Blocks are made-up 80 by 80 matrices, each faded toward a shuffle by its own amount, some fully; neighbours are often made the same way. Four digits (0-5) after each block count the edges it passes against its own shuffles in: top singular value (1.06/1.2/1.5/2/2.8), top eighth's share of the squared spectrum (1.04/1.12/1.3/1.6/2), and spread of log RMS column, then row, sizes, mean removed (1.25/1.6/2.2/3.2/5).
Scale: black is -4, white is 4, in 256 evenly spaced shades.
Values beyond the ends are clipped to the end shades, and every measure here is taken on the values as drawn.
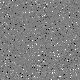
2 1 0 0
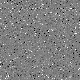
3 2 0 1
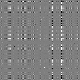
5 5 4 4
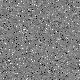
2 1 0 0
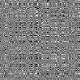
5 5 3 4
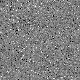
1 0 0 0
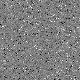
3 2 1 0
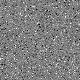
1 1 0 0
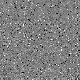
3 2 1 1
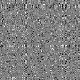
4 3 2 2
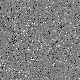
0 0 0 0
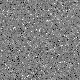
2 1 0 0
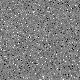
1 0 0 0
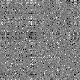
4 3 2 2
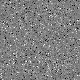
3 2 0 0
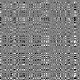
5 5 4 4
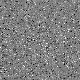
3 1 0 0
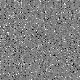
3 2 1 1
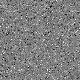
3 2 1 1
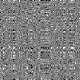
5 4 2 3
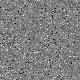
0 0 0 0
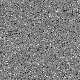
0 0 0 0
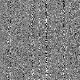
2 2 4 0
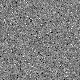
0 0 0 0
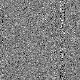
1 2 3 0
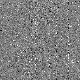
2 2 2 0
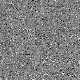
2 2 0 2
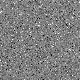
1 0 0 0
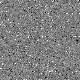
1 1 0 1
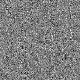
0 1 2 0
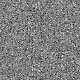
0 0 1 0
